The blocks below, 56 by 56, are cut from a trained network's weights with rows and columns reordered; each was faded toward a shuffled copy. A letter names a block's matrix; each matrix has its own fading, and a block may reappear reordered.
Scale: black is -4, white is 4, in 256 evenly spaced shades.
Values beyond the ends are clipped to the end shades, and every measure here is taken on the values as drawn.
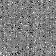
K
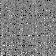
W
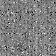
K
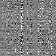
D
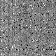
K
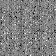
K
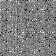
K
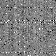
W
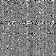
W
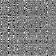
D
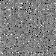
K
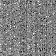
K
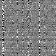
D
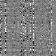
D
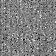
K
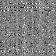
W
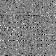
W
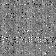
W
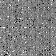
K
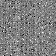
K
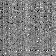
W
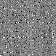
K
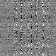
D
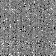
K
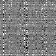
D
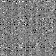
W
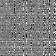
D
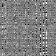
D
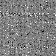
K
